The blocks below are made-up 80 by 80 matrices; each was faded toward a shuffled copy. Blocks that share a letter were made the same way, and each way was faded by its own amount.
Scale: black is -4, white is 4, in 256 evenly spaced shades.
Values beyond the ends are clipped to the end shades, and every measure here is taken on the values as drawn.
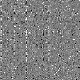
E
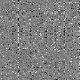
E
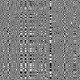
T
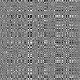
T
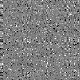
E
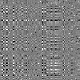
T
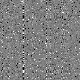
E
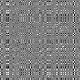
T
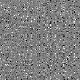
E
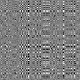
T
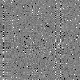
E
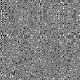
E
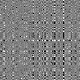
T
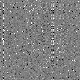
E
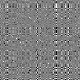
T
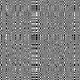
T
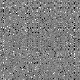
E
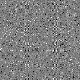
E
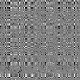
T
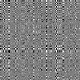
T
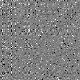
E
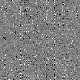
E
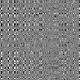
T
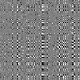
T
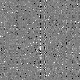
E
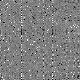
E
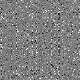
E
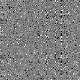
E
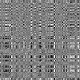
T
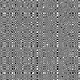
T
